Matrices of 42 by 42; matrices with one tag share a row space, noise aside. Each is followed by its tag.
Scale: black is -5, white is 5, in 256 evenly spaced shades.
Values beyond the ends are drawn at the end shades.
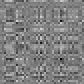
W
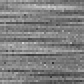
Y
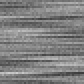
Y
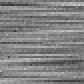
Y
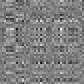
W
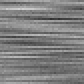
Y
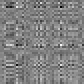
W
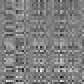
W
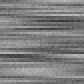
Y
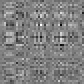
W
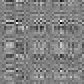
W
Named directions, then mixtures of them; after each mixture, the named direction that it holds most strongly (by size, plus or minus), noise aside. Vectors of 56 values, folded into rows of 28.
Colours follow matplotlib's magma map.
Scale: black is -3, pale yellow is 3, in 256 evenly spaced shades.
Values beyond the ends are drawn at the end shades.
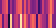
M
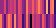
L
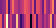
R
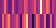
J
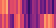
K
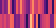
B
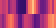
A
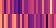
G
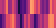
A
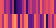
G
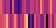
G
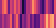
A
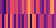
R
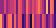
L
